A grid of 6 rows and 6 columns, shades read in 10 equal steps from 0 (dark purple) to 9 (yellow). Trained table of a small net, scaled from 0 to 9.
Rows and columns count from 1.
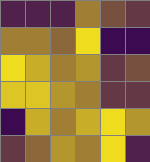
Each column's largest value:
9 8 6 9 9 6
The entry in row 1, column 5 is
3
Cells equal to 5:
7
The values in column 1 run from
0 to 9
